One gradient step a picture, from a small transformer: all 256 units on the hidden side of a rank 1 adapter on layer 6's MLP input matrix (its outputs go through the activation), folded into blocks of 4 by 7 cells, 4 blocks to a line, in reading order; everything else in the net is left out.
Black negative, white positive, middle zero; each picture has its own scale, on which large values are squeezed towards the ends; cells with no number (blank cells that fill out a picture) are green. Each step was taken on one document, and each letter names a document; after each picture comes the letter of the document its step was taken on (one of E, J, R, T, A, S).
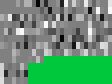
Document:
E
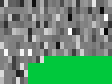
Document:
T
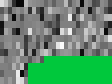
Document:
T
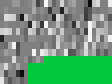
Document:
E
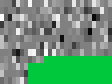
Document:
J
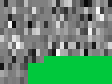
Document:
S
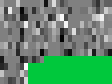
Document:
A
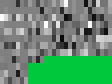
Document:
E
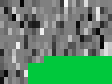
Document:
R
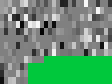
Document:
R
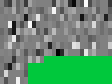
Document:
S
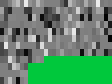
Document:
T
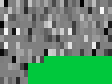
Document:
T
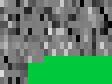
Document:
T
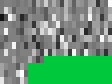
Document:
E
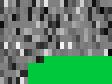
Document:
T
